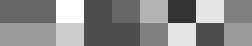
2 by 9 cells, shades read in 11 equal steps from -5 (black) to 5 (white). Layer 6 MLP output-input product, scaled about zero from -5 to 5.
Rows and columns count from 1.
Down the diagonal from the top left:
-1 1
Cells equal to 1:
3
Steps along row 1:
same up down up up down up down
